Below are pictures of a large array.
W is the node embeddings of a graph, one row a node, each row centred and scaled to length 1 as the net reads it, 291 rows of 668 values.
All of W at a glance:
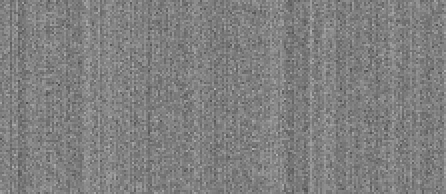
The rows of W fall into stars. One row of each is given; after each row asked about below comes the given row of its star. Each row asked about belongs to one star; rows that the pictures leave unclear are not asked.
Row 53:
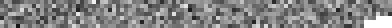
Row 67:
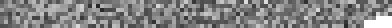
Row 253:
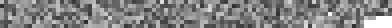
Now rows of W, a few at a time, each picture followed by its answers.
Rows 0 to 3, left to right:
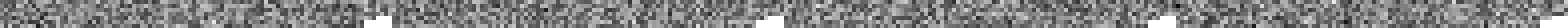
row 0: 53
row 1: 253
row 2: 67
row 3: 253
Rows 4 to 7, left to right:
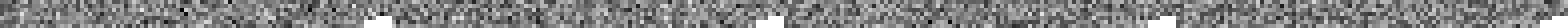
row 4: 253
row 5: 53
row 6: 253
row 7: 253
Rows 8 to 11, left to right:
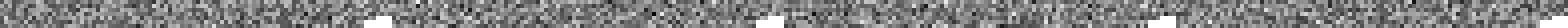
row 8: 53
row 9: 53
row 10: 253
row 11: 67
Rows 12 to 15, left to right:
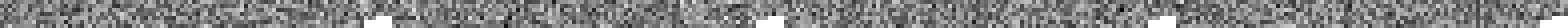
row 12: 253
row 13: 53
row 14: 53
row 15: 253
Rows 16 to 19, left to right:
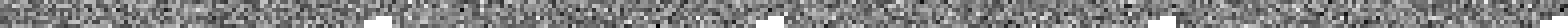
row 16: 253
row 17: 67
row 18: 67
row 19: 67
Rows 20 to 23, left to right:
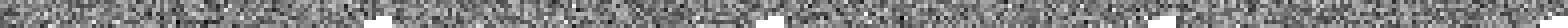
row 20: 67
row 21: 67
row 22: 53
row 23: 253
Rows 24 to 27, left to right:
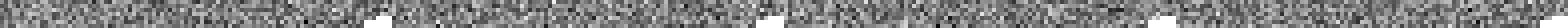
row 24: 67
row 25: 253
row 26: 253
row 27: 53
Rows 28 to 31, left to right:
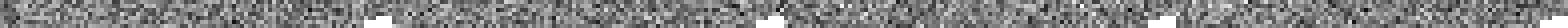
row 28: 253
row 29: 67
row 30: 53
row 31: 67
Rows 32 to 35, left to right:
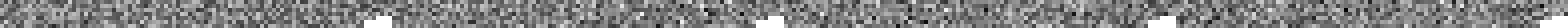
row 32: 67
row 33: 67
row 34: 53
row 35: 53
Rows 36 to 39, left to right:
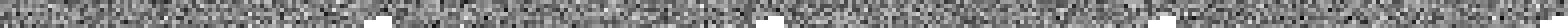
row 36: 67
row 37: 67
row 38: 67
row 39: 253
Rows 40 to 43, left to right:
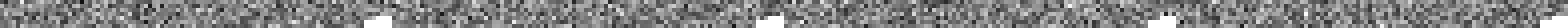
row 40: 53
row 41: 253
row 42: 53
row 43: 53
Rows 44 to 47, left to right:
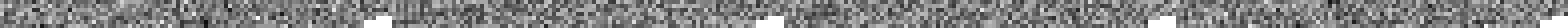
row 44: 67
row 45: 253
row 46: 253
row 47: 67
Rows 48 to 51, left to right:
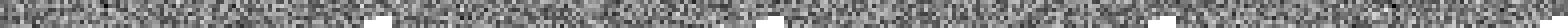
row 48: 253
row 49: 253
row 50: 53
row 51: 67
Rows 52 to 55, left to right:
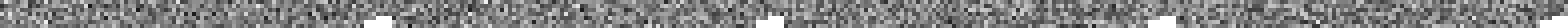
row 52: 253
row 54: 253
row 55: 67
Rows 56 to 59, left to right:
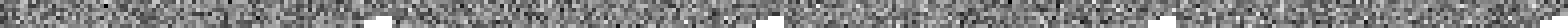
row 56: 253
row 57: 53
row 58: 67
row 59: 53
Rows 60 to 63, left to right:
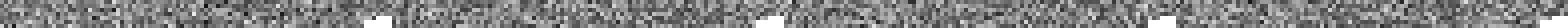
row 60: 67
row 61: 67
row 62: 253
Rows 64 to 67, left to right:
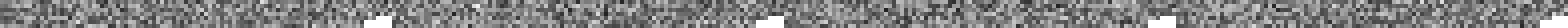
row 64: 253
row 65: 253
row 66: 67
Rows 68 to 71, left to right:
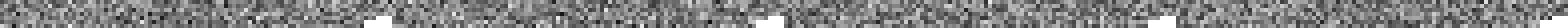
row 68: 67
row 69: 67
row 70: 253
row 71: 67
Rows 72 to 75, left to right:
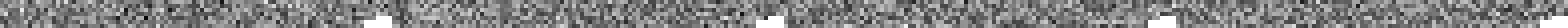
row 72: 53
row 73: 67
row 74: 253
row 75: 253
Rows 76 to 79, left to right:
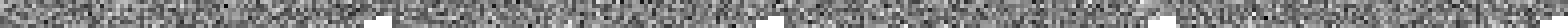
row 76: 67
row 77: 253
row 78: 253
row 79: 53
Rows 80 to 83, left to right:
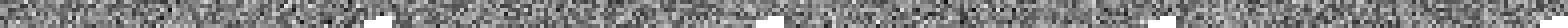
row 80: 53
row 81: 253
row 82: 67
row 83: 67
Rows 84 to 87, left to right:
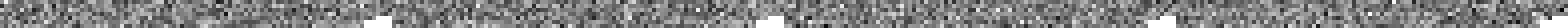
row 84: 253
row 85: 253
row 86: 67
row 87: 67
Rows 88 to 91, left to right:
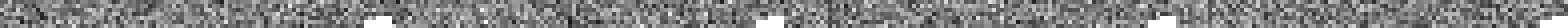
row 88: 53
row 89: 67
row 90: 253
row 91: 253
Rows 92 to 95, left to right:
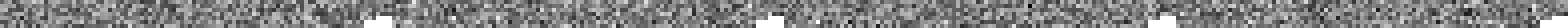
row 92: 53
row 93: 53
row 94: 67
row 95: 53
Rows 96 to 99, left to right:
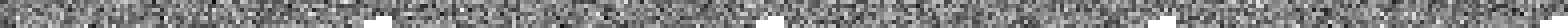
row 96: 67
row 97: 253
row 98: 53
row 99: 253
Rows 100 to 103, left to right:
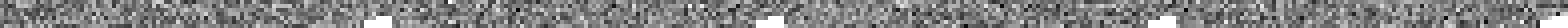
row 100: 253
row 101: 53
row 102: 67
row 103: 53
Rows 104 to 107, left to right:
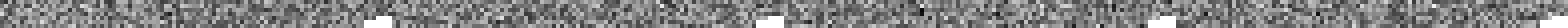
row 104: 67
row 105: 53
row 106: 253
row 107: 253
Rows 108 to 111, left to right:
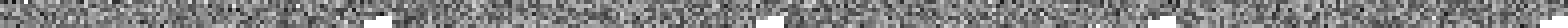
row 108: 53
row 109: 253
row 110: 253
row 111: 67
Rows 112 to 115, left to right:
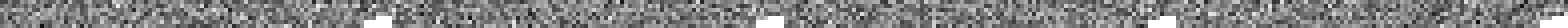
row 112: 67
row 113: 253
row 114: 253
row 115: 53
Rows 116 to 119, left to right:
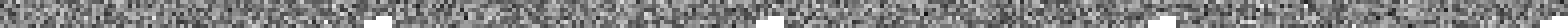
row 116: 67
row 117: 53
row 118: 67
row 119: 253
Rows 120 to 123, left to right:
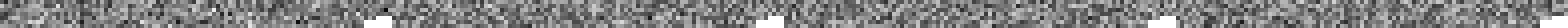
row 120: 67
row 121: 53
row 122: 253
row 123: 53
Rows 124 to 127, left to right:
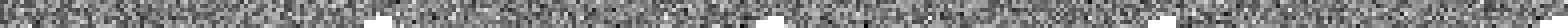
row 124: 53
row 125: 53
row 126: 67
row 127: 253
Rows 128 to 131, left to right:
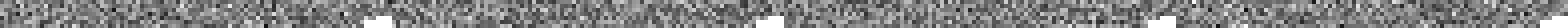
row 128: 67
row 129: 53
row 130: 67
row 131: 67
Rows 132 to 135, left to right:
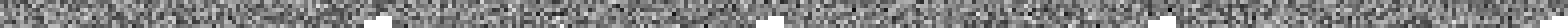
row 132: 67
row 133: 67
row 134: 67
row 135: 253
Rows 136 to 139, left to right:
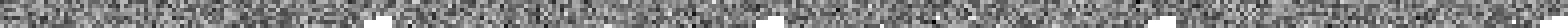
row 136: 53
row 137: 53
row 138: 53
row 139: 53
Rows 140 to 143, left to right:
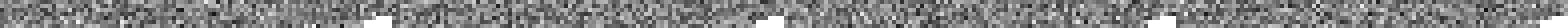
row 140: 253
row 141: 253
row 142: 53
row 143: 253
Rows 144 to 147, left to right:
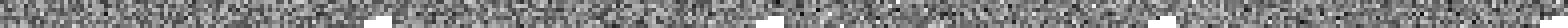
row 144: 53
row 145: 253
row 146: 67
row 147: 67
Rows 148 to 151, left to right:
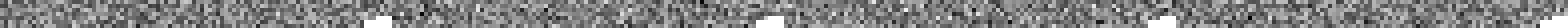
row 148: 53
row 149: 253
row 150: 67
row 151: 53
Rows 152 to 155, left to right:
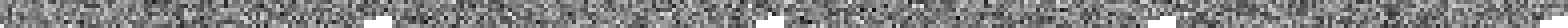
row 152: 67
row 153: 53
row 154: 253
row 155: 253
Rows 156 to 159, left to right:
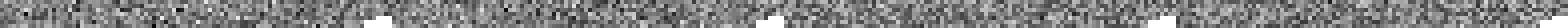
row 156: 253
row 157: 67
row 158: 53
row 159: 67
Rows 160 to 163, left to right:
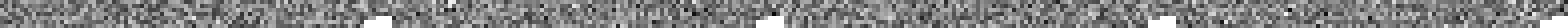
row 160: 253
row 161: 53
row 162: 53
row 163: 67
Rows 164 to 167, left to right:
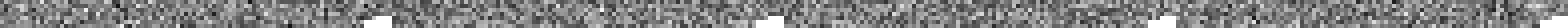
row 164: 253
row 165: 253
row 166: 67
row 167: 253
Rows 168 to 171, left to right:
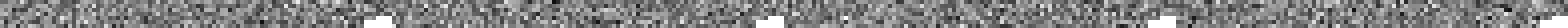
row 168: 53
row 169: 67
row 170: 253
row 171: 253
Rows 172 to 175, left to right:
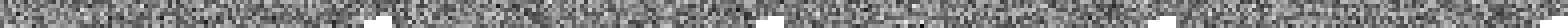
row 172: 67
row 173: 53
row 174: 253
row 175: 53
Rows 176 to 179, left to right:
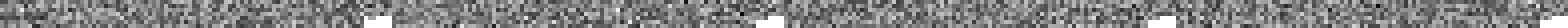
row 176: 53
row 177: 67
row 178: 53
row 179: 253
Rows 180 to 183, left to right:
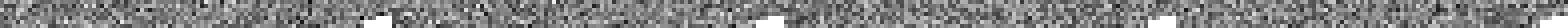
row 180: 253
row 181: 253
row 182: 253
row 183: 53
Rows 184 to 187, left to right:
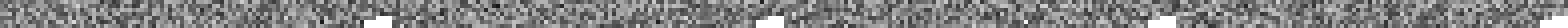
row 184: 53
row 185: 253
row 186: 253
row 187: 53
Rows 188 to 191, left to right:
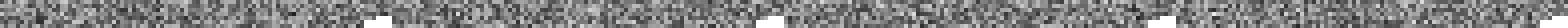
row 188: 53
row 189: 253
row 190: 53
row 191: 67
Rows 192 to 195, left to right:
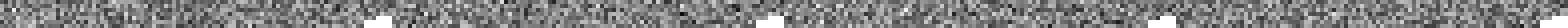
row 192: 67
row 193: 53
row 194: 67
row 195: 53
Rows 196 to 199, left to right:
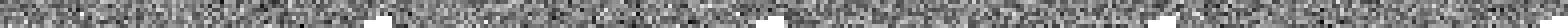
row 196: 53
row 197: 67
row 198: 253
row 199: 253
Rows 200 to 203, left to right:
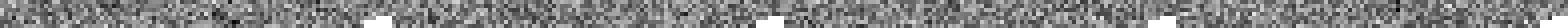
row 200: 253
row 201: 53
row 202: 253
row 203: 53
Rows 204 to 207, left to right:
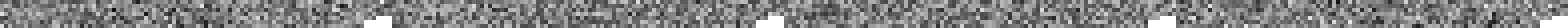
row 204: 67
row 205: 67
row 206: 253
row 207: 67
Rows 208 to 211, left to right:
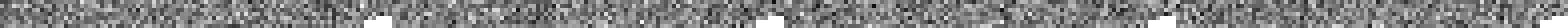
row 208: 253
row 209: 53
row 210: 253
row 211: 253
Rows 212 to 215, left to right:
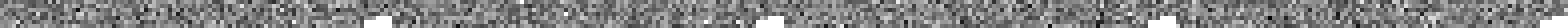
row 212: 53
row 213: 53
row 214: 67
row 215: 67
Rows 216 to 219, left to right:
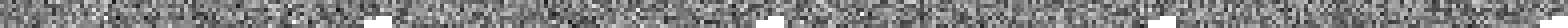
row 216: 53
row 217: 67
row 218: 53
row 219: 67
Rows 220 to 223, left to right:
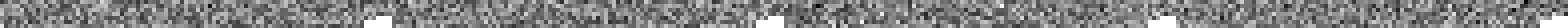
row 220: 53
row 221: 67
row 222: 253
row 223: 53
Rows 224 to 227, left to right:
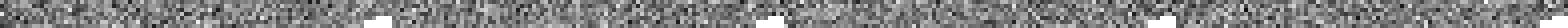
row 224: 253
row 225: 53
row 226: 67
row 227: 67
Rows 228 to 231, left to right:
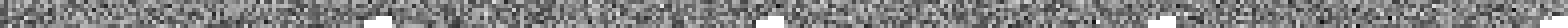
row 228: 253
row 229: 53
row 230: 53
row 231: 253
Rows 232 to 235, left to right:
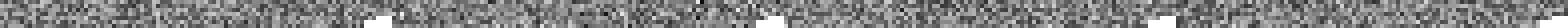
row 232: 53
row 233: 253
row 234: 53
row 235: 253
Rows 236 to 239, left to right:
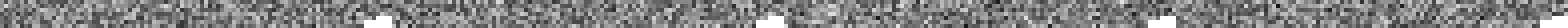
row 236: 67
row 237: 53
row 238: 67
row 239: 253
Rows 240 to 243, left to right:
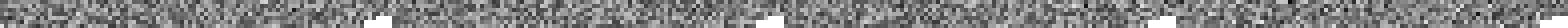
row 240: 53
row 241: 253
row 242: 53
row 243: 53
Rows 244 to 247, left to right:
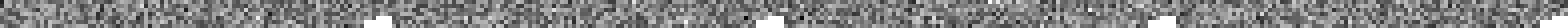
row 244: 67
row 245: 53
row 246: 253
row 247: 67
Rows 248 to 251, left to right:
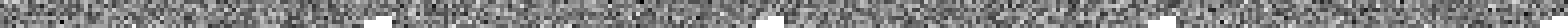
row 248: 253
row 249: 253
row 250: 67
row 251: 67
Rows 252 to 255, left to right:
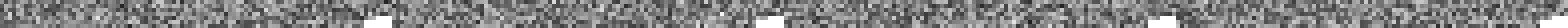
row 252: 253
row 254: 53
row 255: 253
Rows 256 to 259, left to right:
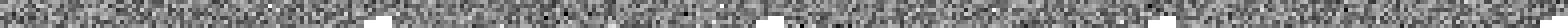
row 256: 53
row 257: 53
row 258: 53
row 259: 53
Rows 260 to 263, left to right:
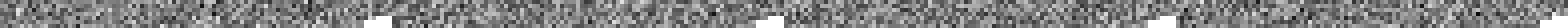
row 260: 253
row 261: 53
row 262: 253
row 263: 53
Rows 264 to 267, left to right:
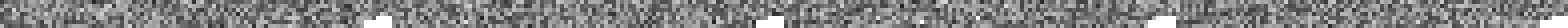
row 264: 67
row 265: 53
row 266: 253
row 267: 253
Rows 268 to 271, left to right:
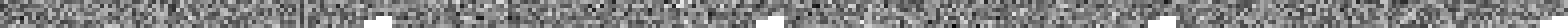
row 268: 53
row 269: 53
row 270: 253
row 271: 253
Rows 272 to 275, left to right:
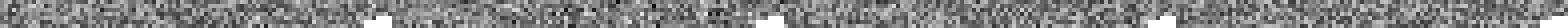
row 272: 67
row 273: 67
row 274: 67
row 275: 253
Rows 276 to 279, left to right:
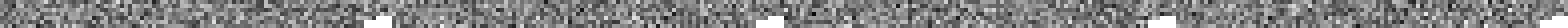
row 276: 67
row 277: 67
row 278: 253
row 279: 67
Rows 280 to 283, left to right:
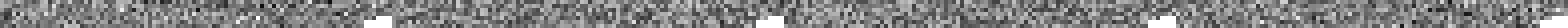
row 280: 67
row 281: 53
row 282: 67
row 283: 53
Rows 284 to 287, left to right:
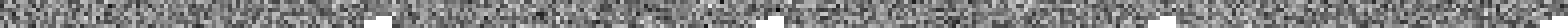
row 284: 53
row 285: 67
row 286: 253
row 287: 67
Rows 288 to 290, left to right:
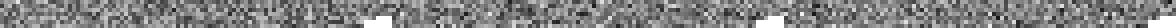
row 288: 67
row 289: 253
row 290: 253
